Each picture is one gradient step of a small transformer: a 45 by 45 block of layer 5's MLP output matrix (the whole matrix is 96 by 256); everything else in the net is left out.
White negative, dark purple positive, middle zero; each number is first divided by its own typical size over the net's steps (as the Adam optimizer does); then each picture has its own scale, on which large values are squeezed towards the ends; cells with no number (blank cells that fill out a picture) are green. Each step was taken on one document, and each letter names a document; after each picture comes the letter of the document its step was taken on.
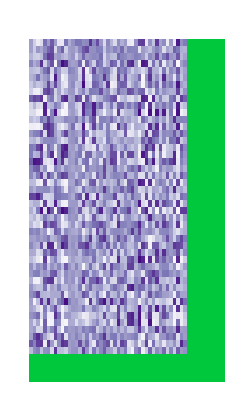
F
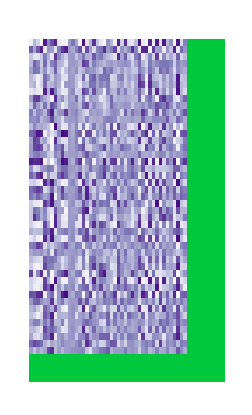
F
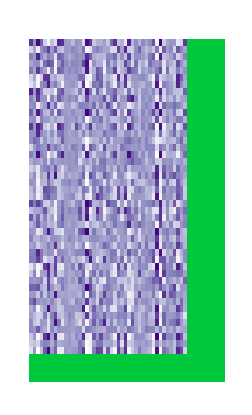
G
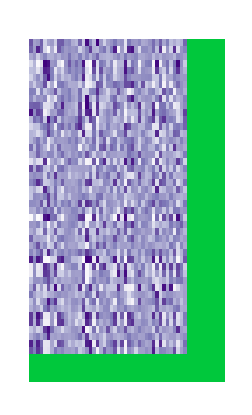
G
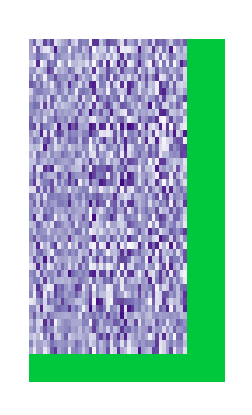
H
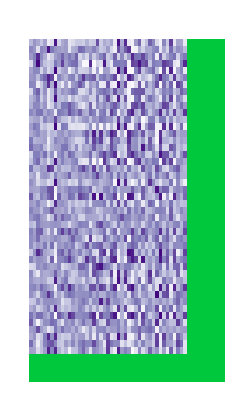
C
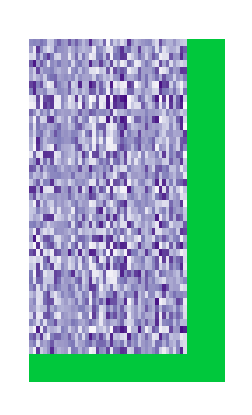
H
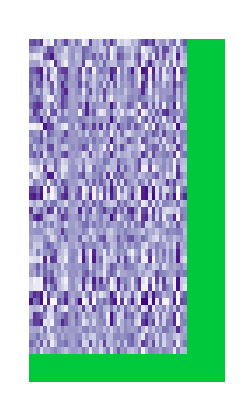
F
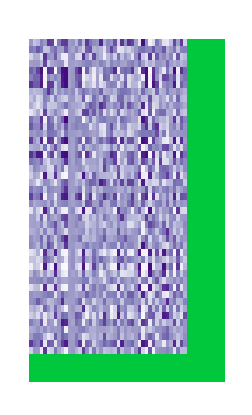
F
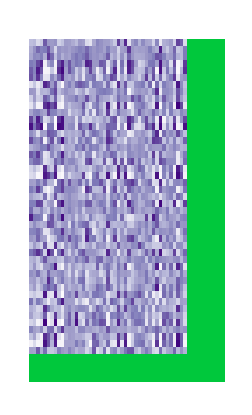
G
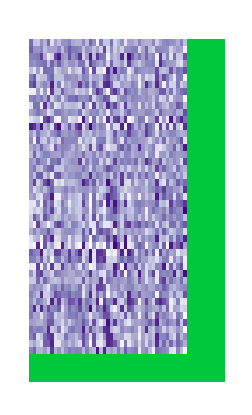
H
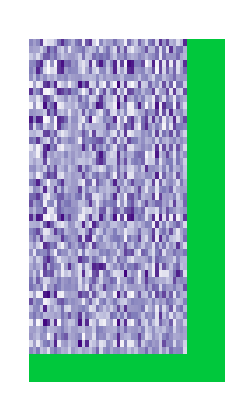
G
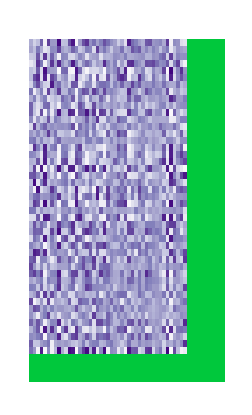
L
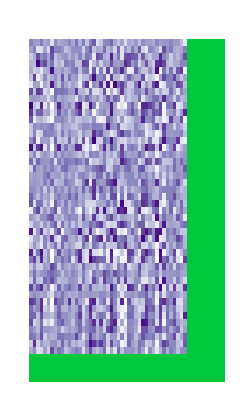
H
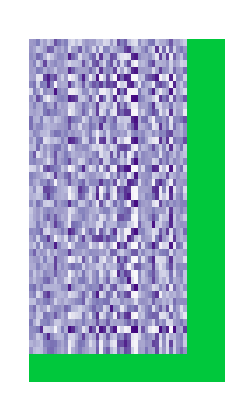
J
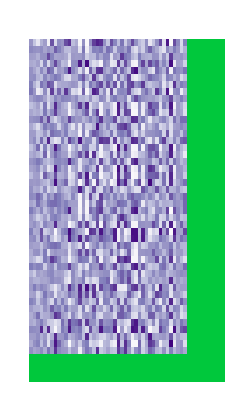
J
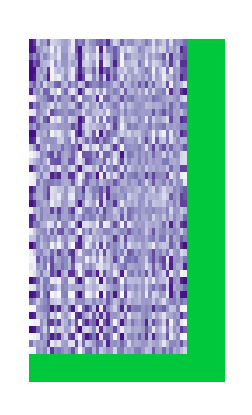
L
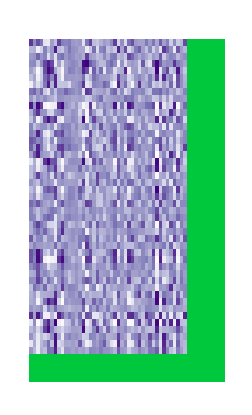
G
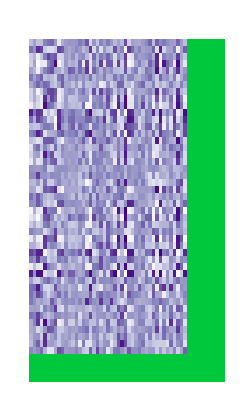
G
